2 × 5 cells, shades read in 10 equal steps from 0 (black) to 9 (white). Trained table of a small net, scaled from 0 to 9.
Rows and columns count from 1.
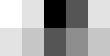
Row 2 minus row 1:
-1 -1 3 2 -1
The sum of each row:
28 30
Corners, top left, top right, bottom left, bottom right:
9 8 8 7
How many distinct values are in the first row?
4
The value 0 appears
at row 1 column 3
